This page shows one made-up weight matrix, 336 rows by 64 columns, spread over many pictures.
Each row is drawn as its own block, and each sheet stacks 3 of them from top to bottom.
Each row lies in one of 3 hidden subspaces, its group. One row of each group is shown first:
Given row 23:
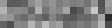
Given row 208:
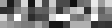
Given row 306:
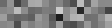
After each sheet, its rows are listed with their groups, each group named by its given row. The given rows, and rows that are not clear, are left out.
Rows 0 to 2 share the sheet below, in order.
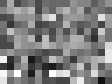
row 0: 23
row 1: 23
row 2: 208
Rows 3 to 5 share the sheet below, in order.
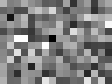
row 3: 208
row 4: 208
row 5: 23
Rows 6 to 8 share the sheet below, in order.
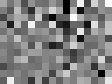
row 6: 306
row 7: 306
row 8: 23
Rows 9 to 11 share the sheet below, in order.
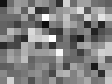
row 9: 23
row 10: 208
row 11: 23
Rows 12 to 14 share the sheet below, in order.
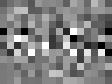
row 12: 208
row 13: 208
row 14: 306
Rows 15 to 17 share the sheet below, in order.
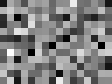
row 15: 208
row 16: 23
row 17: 306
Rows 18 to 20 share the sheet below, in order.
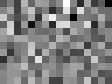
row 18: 306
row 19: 23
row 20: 208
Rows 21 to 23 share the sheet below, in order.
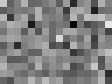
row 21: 208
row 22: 208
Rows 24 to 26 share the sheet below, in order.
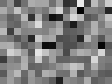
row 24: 306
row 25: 23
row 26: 208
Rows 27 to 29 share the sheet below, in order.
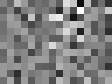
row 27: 306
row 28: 306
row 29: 306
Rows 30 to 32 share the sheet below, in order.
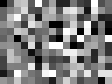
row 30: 208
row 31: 306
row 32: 23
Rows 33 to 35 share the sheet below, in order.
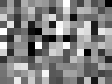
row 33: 306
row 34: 208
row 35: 208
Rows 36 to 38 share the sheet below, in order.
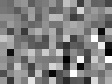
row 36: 306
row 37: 23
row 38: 306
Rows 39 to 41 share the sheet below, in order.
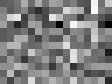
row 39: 208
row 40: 208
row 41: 208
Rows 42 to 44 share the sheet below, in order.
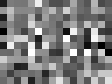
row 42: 208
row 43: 208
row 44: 208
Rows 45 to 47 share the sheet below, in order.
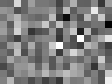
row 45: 23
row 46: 306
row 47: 23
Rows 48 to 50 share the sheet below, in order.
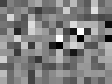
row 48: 208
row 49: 306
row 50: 208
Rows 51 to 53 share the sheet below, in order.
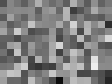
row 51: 208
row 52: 306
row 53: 208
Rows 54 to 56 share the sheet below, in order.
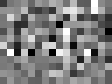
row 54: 208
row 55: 306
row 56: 306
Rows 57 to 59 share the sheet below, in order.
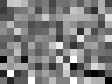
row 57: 23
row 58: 306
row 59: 208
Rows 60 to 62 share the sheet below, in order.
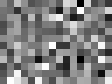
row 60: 306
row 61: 23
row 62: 23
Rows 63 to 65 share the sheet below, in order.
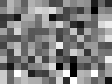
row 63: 208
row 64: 306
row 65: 208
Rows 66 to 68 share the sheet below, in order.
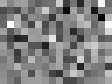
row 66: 23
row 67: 208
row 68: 306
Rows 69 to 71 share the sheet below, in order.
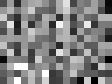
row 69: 306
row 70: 306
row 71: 208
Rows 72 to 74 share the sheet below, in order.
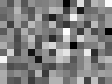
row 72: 306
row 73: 306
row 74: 208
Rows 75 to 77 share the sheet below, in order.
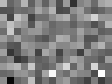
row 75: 208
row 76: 23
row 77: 23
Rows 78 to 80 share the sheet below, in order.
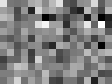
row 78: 23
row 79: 23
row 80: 208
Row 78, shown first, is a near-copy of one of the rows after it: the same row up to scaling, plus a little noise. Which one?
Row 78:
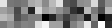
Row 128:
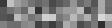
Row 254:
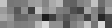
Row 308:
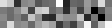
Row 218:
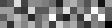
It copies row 254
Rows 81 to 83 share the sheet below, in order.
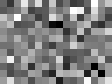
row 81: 208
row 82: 306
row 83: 23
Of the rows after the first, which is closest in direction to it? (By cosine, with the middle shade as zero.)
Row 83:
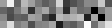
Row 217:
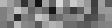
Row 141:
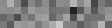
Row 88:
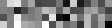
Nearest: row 217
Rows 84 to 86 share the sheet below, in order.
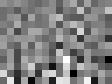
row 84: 306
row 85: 306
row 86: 306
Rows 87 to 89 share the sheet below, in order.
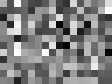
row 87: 306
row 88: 23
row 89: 208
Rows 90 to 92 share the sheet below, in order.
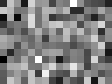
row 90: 208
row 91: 23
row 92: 208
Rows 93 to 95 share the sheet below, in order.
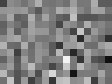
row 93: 208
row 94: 306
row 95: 306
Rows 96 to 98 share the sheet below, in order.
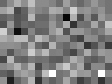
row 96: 208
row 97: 23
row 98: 23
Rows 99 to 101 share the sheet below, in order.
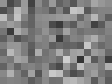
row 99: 208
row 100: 23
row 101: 306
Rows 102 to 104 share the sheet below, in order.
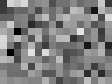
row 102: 23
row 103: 23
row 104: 23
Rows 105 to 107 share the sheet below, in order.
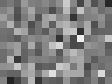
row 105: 306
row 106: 306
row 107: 23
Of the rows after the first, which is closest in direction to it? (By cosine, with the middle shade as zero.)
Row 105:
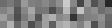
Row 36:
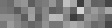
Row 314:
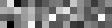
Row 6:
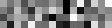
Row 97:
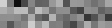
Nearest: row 36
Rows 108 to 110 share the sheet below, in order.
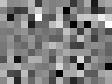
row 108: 208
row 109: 306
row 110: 306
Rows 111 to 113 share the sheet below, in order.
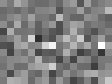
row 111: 306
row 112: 23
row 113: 208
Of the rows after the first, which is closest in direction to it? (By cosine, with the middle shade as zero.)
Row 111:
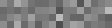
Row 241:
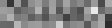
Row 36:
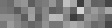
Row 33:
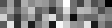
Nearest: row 36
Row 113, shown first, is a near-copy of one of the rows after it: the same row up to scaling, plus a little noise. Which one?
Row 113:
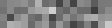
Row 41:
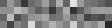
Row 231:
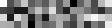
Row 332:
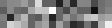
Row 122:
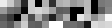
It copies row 332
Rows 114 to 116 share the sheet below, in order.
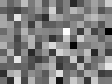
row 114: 208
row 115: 306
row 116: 306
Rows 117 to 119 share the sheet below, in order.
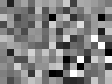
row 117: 23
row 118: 23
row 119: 306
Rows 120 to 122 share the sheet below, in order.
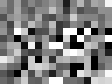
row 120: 306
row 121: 306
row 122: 208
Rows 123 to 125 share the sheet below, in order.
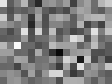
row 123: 208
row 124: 208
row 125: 306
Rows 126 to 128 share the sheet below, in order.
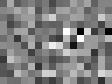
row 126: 23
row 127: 306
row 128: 23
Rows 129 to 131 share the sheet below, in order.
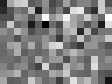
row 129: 23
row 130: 306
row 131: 208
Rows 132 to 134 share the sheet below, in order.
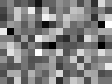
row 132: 23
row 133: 23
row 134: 306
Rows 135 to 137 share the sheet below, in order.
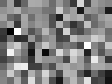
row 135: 306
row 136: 23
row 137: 208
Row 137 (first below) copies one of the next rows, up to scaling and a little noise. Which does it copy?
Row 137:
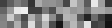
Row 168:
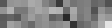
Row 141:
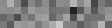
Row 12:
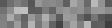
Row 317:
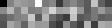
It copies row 12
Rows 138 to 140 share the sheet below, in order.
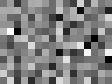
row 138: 306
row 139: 23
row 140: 306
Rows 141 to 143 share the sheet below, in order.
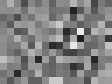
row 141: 208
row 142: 306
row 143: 208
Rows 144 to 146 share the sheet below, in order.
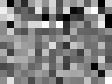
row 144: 23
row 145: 23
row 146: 23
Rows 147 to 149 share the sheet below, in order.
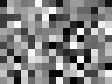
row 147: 208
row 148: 306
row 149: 306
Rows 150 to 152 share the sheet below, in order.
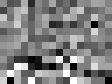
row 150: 208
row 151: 208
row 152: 208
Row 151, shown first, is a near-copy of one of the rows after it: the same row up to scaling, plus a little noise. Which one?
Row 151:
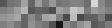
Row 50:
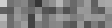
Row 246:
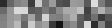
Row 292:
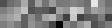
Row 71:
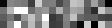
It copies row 292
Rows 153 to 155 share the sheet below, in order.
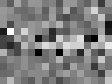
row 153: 23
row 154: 23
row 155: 23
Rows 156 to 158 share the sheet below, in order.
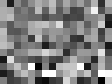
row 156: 23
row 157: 23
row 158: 23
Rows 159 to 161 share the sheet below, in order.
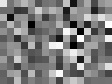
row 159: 208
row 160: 306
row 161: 306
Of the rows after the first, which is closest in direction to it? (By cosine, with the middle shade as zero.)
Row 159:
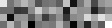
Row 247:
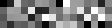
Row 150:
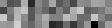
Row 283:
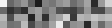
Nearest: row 283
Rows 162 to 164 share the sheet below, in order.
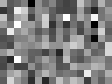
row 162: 208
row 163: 23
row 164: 23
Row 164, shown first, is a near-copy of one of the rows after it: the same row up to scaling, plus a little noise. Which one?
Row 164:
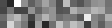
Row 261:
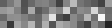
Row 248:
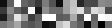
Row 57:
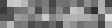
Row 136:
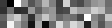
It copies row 136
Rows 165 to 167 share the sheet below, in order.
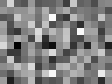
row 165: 23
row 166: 23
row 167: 23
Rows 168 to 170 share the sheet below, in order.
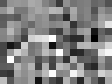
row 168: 208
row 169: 208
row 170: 23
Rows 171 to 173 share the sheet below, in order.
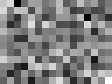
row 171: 23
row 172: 208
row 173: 208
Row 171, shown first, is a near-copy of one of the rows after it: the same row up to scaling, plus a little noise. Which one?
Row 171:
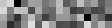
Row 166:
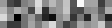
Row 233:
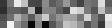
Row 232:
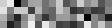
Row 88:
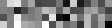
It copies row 232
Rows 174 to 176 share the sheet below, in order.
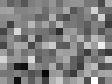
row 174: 23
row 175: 23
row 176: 208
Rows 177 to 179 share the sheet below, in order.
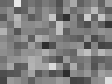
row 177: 23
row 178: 23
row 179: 208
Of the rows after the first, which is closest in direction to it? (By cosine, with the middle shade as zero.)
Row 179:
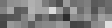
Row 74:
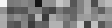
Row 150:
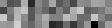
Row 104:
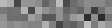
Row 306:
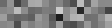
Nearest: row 306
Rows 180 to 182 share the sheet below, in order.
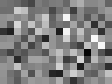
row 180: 208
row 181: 23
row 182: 306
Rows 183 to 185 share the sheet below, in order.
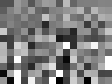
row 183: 23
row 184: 208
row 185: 306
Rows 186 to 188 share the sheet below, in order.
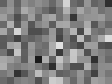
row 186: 306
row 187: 306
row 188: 208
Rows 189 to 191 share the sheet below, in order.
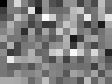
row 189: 23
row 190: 208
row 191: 23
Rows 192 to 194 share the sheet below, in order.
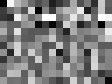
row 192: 23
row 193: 306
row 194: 208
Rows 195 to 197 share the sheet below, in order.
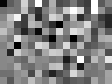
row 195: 208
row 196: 208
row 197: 306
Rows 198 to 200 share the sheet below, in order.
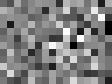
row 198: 23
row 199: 306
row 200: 208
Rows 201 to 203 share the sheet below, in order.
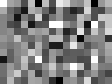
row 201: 208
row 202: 306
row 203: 208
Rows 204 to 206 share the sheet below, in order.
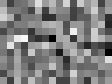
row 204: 23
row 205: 208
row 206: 306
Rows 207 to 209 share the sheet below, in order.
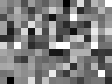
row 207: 306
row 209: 23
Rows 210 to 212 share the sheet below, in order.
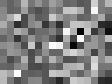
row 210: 208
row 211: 306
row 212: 208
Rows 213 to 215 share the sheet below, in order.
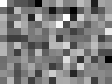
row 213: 208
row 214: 208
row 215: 306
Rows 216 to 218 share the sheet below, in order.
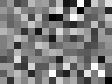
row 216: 306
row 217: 208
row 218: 23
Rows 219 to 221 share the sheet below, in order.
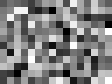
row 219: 208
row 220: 306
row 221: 208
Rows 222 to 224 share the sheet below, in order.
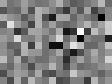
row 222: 23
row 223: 306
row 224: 306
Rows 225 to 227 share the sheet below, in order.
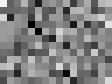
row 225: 208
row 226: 208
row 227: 208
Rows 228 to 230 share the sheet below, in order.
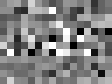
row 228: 208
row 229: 306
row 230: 23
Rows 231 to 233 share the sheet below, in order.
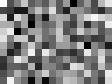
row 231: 208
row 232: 23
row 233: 23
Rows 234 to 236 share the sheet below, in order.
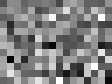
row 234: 23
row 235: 23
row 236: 23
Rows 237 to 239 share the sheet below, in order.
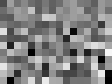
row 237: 23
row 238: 208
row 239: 23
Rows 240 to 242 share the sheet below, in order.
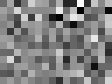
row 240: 306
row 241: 23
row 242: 23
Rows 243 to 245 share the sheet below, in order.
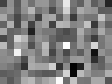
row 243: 306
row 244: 208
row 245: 208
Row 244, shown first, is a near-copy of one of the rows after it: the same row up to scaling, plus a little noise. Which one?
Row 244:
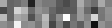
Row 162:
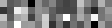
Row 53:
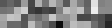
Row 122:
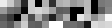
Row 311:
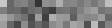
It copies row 162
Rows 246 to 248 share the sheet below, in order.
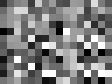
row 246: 208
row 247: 23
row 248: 23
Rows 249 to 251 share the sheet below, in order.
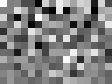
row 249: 208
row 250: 208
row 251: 306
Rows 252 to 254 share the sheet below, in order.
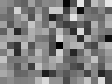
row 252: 306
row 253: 306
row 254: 23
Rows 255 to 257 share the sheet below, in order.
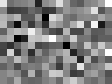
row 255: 208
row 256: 208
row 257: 306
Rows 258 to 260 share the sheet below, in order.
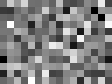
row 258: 23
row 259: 306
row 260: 208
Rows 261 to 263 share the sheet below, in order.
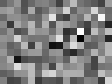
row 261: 23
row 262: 306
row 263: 23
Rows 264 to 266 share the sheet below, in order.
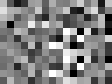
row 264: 23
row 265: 306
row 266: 306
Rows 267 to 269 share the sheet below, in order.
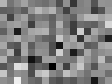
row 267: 208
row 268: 306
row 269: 208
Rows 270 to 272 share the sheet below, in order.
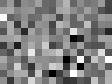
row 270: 306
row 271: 208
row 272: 306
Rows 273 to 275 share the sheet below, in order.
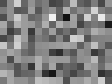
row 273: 23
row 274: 208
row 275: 23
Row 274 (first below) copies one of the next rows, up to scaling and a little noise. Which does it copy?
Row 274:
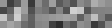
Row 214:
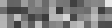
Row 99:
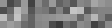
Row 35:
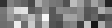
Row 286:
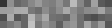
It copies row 99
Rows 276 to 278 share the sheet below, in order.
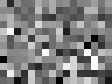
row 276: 23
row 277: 23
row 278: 208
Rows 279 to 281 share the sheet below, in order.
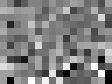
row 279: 23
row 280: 208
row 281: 23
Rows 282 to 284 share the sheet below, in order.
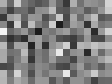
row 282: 306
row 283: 208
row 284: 208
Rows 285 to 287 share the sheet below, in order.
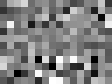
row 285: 23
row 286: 208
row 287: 208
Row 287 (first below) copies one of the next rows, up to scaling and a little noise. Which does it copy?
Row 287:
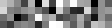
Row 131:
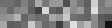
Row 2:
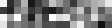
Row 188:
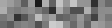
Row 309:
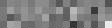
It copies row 188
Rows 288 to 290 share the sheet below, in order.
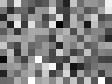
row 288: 306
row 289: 306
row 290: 208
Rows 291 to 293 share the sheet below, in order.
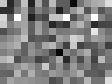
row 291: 208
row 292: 208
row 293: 23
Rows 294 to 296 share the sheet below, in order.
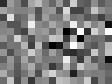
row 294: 208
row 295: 306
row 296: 306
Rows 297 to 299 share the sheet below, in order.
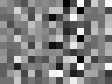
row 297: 306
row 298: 306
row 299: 306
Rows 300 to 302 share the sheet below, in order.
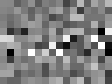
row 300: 306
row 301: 23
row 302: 23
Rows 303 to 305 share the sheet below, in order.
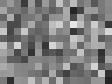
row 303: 208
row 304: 208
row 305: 23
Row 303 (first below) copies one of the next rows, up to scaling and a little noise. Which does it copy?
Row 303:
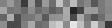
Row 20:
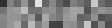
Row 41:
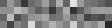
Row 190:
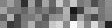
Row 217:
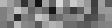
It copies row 190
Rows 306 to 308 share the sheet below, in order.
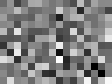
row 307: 306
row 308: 23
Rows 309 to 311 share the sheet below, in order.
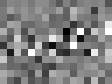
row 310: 306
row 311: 208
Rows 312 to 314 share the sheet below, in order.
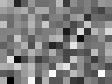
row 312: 23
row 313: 306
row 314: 23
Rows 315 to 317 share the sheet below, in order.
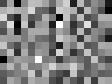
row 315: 306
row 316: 306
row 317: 208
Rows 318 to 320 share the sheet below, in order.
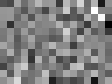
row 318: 23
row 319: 306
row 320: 208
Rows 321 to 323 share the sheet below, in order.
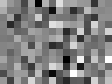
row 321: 208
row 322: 306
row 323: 306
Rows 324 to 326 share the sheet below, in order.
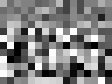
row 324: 23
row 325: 208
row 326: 23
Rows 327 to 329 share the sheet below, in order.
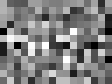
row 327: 23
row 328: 208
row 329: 306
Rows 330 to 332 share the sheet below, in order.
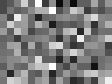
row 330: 208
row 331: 306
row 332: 208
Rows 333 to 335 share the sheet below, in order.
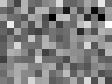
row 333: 23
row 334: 23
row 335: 208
